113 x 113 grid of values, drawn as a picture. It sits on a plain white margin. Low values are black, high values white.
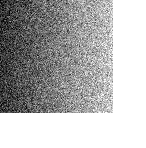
There is an overall slope up to the right. No single row or column stands out from its neighbours. On average the colour sits 50% of the way up the scale. The texture is fine-grained noise. There are no regular stripes.
